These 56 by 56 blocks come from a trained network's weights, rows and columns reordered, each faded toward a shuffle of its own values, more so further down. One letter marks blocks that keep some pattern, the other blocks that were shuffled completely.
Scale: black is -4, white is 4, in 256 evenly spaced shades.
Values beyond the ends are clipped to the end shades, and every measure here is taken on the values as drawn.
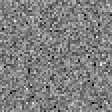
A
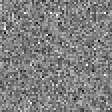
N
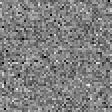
N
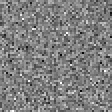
A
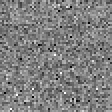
N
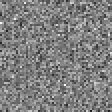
N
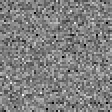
N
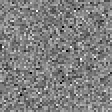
A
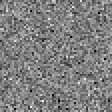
A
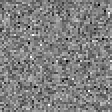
A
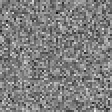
A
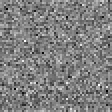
N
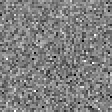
A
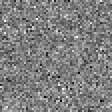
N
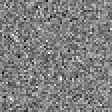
A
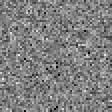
A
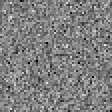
A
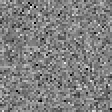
A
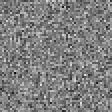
A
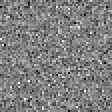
N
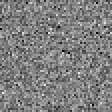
N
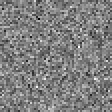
N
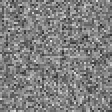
A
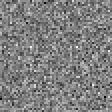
A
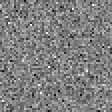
A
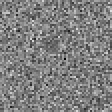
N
